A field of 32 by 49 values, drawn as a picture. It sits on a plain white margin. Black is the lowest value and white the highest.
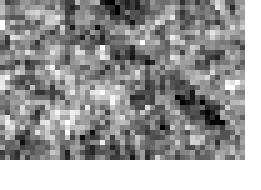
No regular stripes run through it. There is no overall slope. The halves do not mirror each other. The values follow a bell shape.
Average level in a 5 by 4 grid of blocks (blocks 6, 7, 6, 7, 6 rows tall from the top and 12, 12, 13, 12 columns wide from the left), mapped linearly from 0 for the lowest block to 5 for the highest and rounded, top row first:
4 0 1 2 / 3 2 2 3 / 3 4 1 4 / 4 5 1 0 / 1 0 1 2
